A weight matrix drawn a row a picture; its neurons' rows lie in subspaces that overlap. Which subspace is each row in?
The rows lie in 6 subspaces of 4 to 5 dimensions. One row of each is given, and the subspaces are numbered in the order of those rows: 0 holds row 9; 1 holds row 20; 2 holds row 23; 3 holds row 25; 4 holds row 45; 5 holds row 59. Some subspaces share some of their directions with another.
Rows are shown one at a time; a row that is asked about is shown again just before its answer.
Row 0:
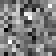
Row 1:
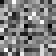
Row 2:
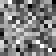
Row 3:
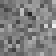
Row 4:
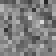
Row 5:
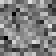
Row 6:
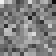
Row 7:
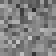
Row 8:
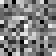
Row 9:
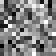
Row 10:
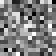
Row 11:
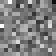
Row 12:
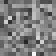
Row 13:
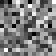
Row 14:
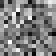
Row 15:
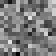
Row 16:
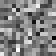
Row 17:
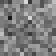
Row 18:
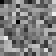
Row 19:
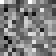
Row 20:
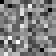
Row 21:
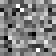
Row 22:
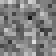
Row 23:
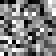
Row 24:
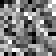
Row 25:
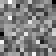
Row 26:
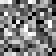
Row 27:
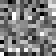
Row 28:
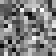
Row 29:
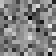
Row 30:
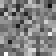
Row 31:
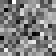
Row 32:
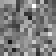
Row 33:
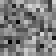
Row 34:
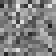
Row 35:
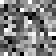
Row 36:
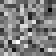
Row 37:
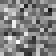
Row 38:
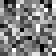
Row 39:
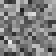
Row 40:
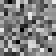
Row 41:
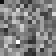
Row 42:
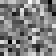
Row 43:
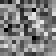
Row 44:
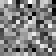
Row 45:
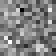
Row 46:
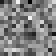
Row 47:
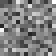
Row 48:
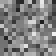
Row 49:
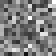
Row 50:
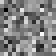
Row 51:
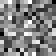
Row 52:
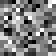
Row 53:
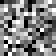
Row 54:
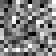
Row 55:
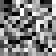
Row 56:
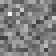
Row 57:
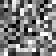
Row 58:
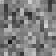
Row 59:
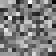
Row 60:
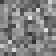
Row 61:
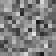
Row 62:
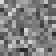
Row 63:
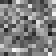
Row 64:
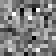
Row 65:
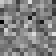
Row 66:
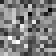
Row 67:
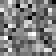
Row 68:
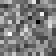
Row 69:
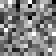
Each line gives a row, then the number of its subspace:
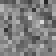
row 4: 0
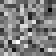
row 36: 1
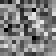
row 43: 0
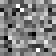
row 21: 4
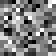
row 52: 5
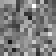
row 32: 0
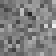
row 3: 3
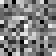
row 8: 5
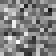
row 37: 1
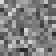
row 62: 1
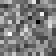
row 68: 4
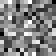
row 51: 3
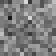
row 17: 3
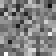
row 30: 0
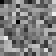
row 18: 4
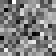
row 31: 5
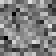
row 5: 4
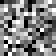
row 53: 2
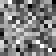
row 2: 3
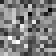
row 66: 1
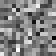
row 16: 5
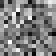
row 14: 0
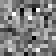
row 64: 2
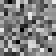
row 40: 1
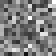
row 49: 2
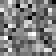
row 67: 4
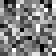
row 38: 0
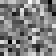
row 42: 2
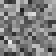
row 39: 1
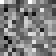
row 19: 2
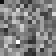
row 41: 1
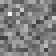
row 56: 4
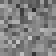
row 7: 0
